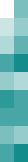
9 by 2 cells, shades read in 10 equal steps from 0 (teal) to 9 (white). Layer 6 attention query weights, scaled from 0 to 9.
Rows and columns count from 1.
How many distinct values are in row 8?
2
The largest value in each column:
9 6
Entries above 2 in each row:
2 2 2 0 2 0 0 2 0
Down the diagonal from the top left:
9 5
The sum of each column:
38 27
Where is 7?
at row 2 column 1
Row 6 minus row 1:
-8 -2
